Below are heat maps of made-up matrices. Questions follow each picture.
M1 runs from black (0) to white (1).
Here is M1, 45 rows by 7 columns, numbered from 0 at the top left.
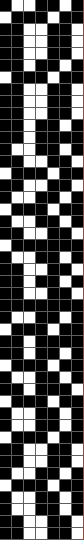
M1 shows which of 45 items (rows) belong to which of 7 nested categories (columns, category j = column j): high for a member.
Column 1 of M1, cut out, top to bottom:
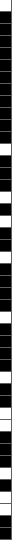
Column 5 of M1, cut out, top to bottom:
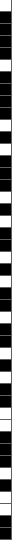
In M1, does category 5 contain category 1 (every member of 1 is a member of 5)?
yes
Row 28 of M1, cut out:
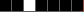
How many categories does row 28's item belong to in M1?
1
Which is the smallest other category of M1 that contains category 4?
0
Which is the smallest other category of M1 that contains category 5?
2
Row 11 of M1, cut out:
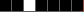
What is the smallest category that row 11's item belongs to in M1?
2
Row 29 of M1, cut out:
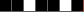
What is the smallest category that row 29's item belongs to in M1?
5
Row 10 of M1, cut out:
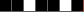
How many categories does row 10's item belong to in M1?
2
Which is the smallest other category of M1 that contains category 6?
2
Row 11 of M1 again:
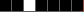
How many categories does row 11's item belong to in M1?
1
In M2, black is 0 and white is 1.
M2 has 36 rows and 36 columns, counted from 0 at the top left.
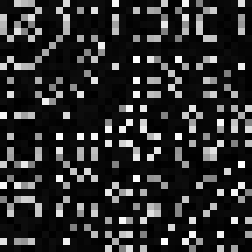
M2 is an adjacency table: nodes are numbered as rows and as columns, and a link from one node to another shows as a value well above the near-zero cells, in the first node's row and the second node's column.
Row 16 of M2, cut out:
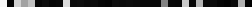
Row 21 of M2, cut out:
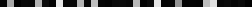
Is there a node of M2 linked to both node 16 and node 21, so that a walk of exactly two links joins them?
no
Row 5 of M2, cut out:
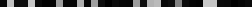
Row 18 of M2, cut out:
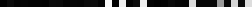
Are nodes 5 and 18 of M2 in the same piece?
yes
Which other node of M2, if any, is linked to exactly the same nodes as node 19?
node 30
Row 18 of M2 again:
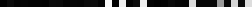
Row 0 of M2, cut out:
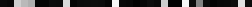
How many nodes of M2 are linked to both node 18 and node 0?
0
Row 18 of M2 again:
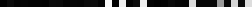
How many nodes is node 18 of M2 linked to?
7
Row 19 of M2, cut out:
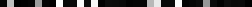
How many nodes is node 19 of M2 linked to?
9
